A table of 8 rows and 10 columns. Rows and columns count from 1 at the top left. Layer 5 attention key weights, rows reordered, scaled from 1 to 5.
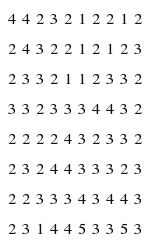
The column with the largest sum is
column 2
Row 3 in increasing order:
1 1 2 2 2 2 3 3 3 3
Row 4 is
3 3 2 3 3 3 4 4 3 2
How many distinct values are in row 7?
3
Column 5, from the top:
2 2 1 3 4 4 3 4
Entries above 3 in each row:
2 1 0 2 1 2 3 4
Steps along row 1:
same down up down down up same down up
